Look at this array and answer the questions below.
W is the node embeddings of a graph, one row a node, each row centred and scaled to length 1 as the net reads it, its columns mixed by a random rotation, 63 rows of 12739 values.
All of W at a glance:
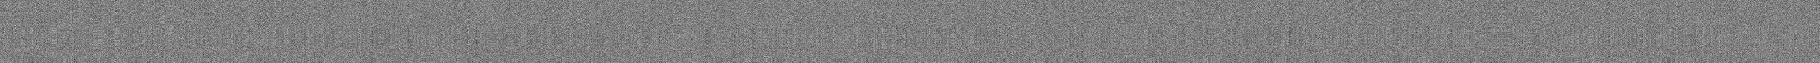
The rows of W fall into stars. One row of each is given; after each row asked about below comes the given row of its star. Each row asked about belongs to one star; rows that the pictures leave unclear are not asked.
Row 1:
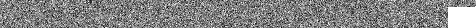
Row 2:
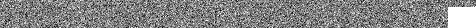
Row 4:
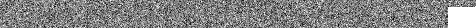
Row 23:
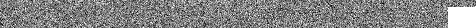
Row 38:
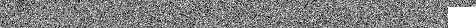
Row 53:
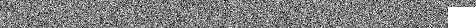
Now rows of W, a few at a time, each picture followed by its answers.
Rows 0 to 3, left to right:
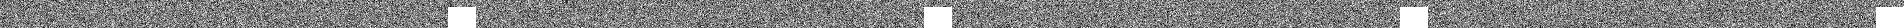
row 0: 38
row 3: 23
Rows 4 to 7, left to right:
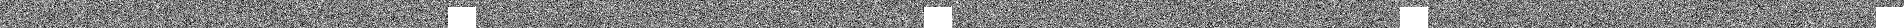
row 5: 53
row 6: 1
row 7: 23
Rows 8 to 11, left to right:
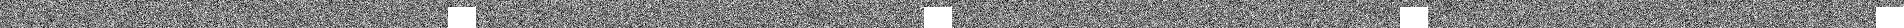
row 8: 4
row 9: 23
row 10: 38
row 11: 38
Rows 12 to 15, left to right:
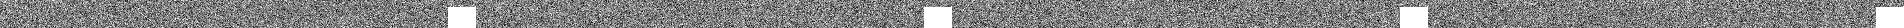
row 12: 1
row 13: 53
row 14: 4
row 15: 23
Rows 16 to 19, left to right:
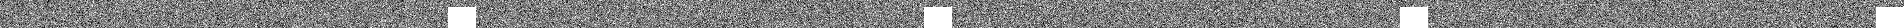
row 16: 38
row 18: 38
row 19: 53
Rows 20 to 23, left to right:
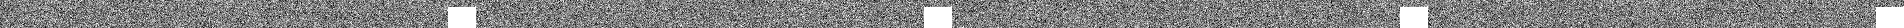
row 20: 23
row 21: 38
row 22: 38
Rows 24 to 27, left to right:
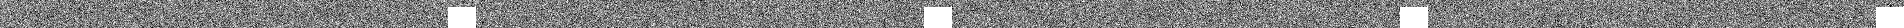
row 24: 1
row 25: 53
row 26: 38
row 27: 2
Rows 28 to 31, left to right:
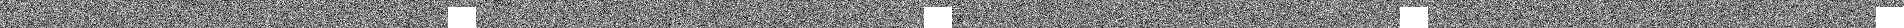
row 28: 53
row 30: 4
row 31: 1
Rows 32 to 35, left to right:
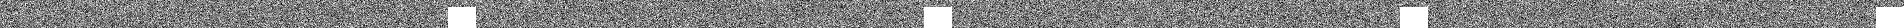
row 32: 53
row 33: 1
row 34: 2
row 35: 23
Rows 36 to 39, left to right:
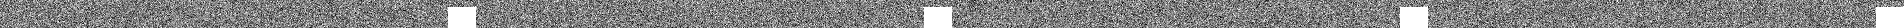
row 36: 2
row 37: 23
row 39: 2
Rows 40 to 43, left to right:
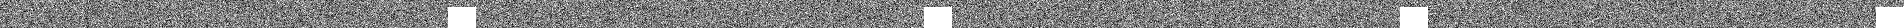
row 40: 4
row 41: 2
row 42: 2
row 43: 4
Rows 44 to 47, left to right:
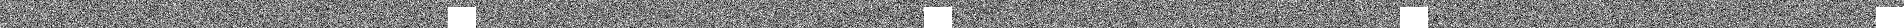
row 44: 1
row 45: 2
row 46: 38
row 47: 1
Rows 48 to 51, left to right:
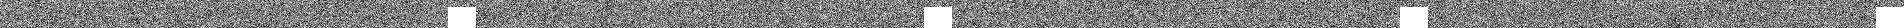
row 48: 1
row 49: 23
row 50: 53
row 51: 23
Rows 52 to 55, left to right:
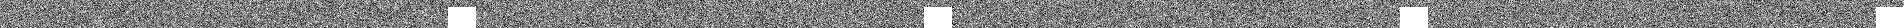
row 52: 2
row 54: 2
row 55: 1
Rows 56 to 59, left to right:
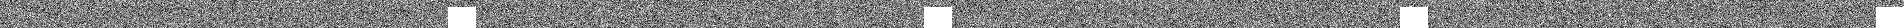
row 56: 2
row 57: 53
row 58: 38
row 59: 1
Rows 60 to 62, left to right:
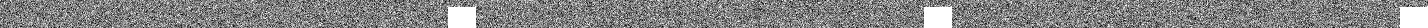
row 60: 38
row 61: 23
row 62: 23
